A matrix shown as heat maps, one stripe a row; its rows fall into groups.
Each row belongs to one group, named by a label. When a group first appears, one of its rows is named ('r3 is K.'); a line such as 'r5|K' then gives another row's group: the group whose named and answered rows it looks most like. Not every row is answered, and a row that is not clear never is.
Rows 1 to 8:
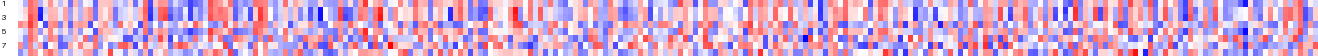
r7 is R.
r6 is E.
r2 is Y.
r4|R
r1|Y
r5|Y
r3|Y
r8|Y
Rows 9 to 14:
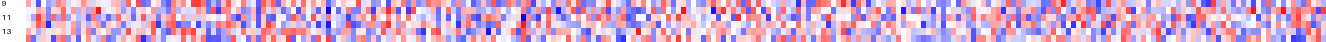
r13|R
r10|Y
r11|E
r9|R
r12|Y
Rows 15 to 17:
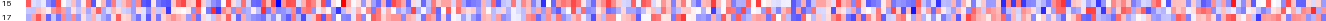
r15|R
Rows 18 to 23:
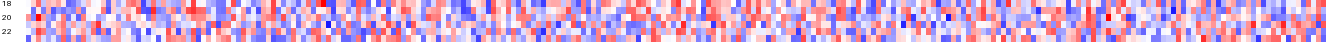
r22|E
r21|Y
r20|R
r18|R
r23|E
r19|R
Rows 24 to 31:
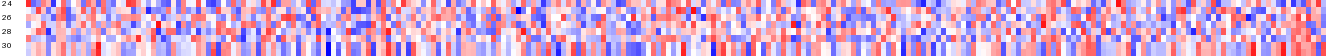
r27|E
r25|E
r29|R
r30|Y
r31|Y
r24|R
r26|R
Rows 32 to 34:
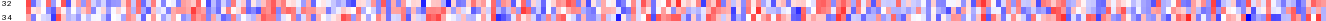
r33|R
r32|R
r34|R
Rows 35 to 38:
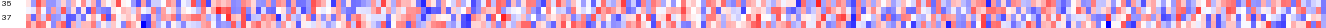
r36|E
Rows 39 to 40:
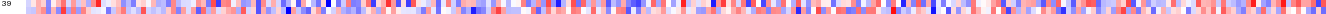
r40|E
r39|Y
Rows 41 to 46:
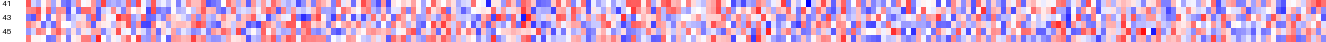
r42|R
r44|R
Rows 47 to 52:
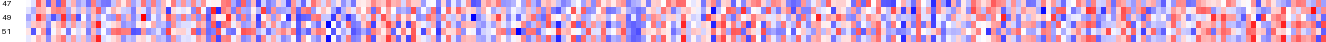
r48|Y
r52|Y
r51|E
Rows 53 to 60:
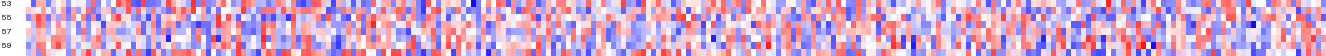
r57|Y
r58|Y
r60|R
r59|Y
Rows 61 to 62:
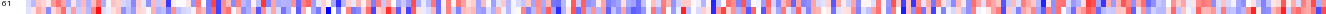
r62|Y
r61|Y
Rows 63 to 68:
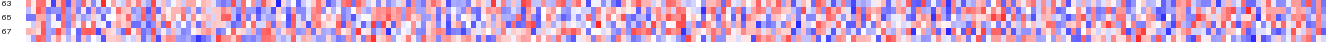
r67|R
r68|Y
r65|E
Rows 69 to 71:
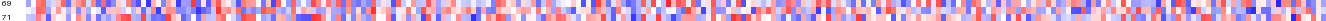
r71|E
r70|Y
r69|E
